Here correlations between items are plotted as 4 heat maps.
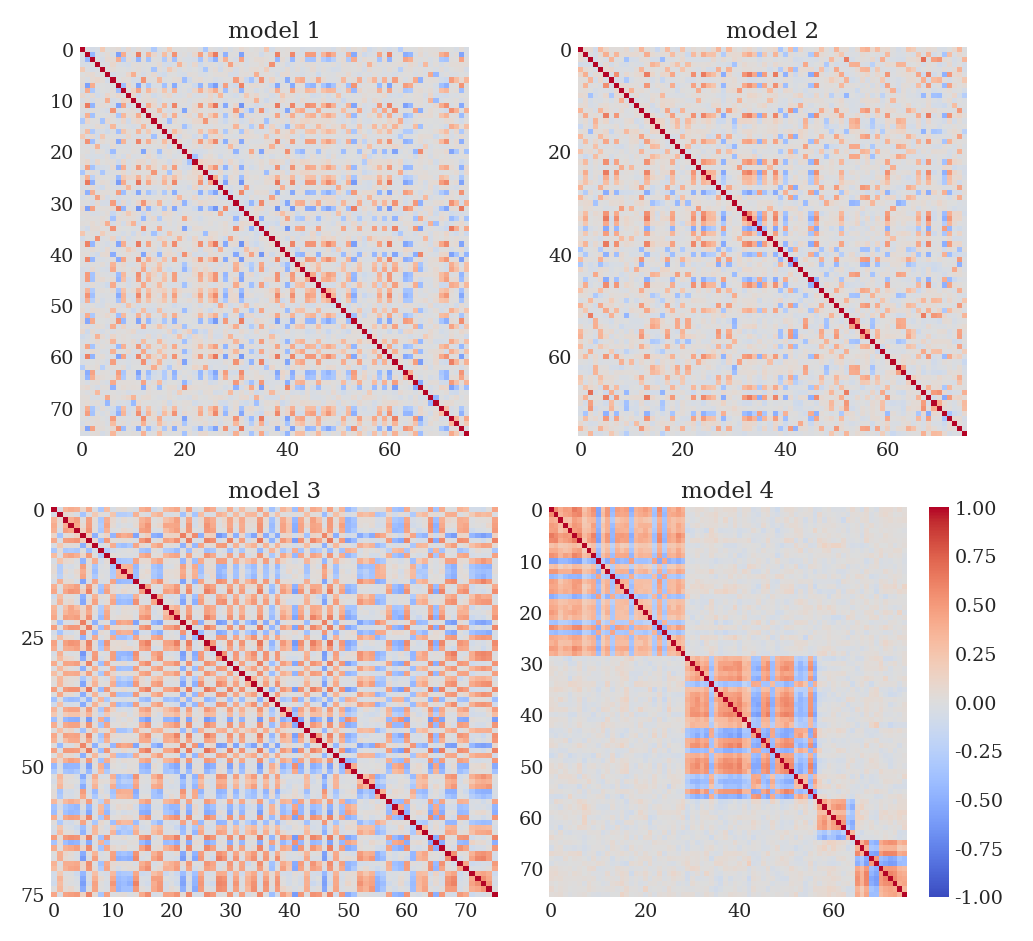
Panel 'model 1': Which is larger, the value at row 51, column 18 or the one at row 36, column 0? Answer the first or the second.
the second
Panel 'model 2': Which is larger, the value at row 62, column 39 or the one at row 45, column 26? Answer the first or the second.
the first
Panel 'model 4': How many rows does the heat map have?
76
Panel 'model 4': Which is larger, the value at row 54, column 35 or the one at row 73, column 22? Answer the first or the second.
the second
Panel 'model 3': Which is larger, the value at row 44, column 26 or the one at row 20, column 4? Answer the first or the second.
the first
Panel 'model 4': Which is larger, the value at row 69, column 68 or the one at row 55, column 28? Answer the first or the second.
the first
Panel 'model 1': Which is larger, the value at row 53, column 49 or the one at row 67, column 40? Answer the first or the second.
the second
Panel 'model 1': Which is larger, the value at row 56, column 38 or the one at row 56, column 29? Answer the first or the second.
the second
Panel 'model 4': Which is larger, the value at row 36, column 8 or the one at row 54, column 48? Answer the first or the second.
the first
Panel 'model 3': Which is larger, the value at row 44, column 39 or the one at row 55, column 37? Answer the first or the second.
the first
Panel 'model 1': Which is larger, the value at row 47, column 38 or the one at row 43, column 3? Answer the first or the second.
the first
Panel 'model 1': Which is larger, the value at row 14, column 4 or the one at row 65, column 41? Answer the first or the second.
the second
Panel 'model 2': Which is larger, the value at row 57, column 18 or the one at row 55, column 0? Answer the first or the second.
the second
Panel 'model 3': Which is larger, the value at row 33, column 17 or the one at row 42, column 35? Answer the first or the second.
the second
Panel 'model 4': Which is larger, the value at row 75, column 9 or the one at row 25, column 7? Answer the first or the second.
the second
